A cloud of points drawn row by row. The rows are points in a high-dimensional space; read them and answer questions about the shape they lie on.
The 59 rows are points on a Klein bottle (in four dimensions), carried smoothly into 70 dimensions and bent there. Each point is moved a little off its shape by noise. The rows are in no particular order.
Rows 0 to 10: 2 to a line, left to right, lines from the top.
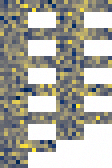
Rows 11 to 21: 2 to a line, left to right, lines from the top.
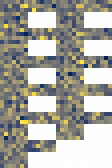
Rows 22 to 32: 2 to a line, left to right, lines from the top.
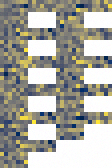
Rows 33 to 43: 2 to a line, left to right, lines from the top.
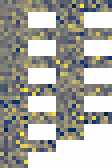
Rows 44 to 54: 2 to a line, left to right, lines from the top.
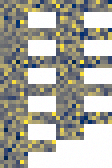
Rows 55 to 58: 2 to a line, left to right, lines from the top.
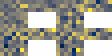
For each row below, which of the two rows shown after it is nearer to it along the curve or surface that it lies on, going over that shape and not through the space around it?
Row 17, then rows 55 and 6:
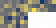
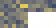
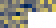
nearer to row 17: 55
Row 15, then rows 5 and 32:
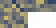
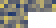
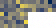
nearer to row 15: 32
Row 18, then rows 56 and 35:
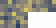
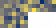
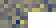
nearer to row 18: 35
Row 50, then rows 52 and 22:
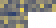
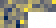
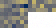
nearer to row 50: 22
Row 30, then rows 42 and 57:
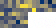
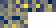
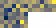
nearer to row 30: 42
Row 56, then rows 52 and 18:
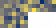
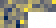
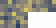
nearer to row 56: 52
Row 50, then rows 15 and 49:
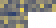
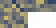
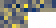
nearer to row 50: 15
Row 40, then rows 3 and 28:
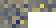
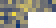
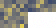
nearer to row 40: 3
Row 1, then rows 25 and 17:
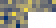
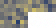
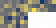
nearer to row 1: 25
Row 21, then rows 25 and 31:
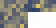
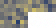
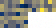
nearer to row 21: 31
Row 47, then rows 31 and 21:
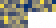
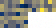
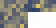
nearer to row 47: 31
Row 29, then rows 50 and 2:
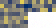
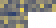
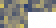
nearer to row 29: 2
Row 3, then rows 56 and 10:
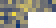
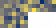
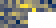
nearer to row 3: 10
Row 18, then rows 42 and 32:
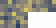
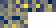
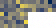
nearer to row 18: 32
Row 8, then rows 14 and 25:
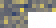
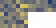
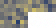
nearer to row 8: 25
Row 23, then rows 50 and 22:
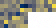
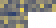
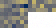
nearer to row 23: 50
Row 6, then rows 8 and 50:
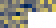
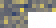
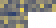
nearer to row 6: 50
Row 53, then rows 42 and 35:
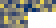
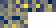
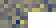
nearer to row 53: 35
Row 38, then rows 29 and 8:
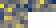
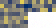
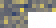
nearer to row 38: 8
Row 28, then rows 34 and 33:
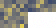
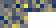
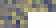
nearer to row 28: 34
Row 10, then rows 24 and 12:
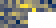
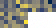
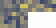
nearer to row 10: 24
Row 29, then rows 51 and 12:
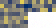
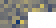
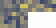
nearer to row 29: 51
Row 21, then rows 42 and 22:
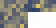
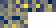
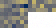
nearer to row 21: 22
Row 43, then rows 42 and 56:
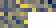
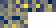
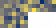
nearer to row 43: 42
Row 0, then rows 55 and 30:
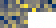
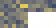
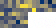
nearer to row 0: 30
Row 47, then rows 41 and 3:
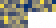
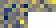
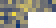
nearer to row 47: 41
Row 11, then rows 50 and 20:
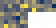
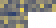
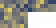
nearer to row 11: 20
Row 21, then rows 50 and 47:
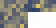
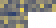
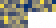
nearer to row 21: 50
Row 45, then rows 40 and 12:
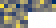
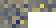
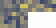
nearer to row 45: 40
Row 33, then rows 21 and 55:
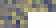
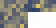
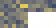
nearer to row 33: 55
